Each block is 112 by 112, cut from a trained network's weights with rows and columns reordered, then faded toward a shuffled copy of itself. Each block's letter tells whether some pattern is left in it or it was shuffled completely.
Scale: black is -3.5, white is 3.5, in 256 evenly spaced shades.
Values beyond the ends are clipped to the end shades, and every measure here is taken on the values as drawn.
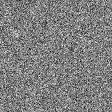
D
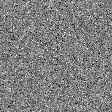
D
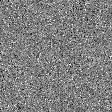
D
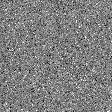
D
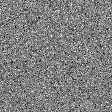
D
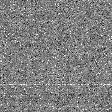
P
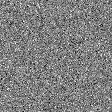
D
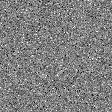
D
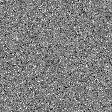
D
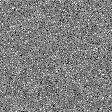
D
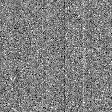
P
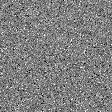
D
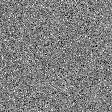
D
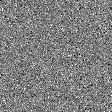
D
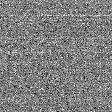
P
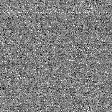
P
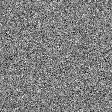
D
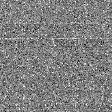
P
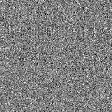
P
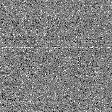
P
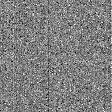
P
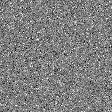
D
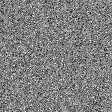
D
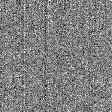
P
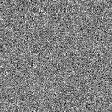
P
